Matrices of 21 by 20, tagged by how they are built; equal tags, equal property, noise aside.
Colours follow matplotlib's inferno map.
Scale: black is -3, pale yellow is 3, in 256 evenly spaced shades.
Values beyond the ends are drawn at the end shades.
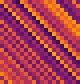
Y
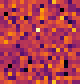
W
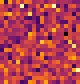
W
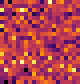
W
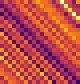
Y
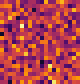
W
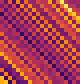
Y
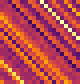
Y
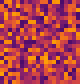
W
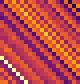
Y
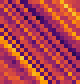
Y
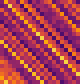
Y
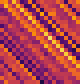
Y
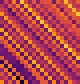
Y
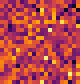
W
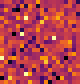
W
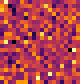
W
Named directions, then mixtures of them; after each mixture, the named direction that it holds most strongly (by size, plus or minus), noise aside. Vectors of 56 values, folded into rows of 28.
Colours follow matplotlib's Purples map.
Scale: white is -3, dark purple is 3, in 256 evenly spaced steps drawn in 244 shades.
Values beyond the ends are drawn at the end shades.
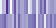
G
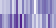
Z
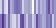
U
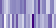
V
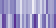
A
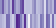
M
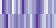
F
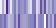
G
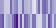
Z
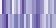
F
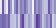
U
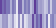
Z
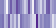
U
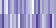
U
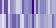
U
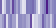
F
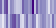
U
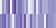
G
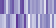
M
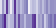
G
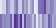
Z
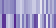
A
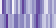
F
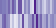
Z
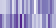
Z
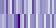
M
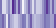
F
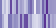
Z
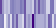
V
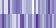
U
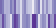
A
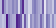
M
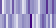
F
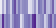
G
